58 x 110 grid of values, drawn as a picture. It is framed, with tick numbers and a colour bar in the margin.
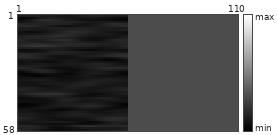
It is made of 1 by 2 panels. Panel 1,1: very low, streaked across, faint in contrast. Panel 1,2: low, flat.
